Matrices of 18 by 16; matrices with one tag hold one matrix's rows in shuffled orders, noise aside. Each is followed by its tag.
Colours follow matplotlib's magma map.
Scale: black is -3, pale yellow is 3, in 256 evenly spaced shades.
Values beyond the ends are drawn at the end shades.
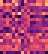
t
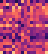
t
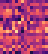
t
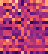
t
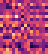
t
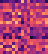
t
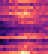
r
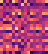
t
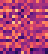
t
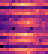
r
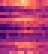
r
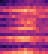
r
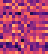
t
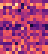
t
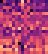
t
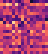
t
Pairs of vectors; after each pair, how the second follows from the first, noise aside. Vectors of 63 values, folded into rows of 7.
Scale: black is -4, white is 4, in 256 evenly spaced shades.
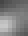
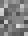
shuffled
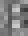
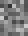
shuffled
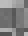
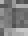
reversed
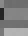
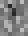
shuffled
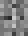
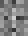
reversed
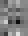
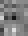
wrapped around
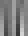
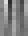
reversed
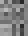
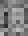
wrapped around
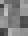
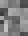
wrapped around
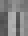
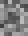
shuffled
